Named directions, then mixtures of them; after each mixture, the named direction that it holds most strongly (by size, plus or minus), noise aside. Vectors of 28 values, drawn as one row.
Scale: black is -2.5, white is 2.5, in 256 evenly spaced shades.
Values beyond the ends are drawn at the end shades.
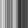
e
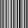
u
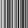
u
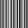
u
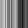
e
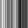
e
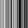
e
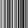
u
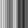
e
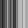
e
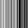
e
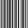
u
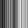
e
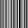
u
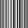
u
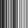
e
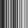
e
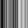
e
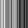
e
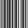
u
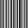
u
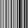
u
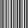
u
